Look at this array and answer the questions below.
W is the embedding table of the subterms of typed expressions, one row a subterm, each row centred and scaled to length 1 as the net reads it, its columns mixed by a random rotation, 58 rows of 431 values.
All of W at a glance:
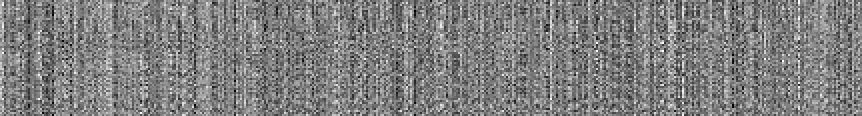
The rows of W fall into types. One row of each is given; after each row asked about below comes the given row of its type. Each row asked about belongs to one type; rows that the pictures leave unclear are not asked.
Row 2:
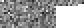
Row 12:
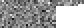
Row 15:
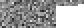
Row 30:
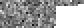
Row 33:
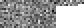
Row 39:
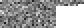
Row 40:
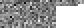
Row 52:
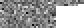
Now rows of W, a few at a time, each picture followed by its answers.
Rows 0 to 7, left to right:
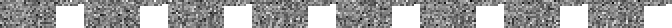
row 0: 33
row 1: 12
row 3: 40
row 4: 39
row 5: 33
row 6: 39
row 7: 40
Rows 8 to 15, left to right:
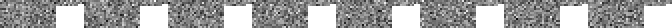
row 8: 33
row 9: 30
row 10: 52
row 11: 52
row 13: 52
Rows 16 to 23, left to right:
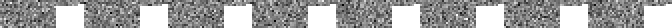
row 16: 2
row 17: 52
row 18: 33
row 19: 30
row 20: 52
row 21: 39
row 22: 15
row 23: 52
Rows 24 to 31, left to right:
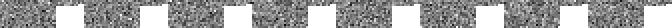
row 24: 12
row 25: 39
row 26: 2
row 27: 39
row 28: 15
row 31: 39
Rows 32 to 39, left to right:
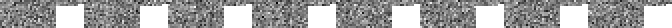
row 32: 15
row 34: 2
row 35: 40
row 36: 52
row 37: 2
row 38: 15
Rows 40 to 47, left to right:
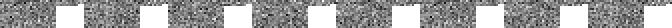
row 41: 33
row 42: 40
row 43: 12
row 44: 39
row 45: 40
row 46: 39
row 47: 33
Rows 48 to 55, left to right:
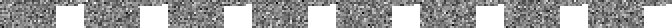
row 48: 33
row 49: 2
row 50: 40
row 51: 40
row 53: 52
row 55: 2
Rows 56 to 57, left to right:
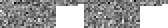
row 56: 15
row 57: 40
